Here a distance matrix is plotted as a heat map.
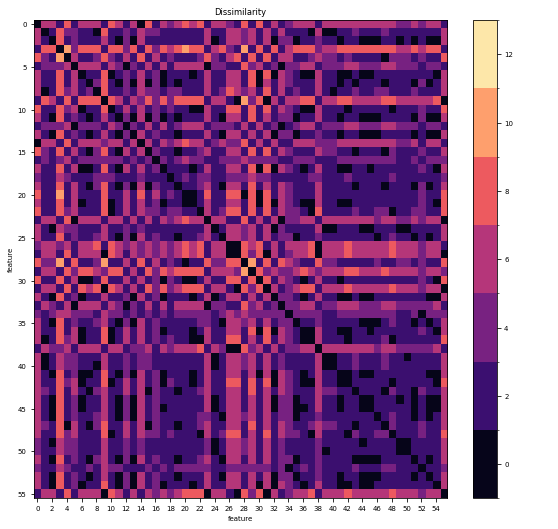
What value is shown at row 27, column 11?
6
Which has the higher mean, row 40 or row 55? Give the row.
55
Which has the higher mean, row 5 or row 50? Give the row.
5
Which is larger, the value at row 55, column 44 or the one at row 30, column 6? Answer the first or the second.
the first
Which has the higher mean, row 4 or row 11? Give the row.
4
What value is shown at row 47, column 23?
6
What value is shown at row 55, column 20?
8
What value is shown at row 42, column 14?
6
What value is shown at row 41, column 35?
2
